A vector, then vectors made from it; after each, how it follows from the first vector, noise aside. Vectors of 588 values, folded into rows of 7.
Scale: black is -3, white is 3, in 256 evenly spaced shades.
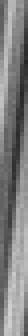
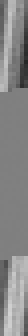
partly zeroed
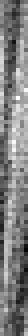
wrapped around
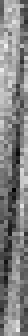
wrapped around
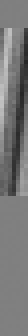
partly zeroed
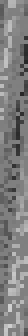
partly zeroed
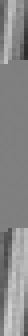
partly zeroed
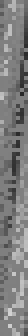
partly zeroed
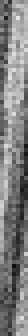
wrapped around
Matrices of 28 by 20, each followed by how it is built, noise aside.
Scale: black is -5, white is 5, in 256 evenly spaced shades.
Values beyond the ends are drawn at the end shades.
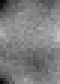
smooth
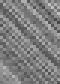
Toeplitz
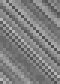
Toeplitz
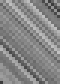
Toeplitz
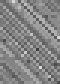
Toeplitz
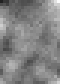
smooth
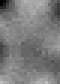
smooth
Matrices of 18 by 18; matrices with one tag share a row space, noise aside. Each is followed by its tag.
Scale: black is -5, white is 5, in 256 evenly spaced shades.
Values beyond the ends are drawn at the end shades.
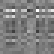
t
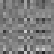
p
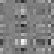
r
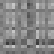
t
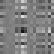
r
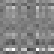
t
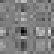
r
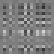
p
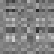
t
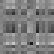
t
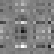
r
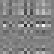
p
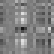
r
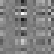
r
